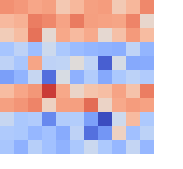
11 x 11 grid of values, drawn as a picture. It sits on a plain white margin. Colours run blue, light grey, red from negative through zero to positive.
Average level on the scale: 50%. Stripes: horizontal, repeating 2 times. Roughest part: middle left.
